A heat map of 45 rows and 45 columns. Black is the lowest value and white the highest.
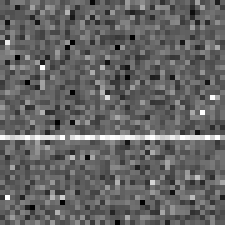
There is no overall slope. Most values sit low, with a long tail of high ones. Row 28 differs from the rows beside it. Overall the values sit about 40% of the way up the scale.
